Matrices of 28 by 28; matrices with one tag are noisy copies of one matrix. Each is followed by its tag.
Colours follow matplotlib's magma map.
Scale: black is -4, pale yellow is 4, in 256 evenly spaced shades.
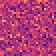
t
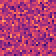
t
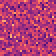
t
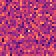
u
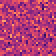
t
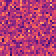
u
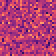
u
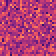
u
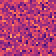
t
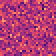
t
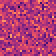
t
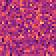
u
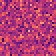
u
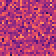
u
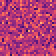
u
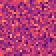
t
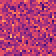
t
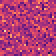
t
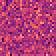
u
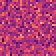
u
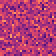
t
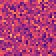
t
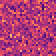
t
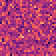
u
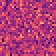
u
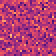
t
